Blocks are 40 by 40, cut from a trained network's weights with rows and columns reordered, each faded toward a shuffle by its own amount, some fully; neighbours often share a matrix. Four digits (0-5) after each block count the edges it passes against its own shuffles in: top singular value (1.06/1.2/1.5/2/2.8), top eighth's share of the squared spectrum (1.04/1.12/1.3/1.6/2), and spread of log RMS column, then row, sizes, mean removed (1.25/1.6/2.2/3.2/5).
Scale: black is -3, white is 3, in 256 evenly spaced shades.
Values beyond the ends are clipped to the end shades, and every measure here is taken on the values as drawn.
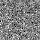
1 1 0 0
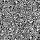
1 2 0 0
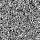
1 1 0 0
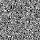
2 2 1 1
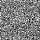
2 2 0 1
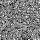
0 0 0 0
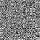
3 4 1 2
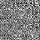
3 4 2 2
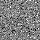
0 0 0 0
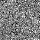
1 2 1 0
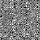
3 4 2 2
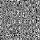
3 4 2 1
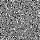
0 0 0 0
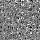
2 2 1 0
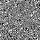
1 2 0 1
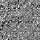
3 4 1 2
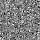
1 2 0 0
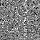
2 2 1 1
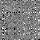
3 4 2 2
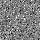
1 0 0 0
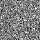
1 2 0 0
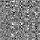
3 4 2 2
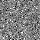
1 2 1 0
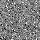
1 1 0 0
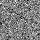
0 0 0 0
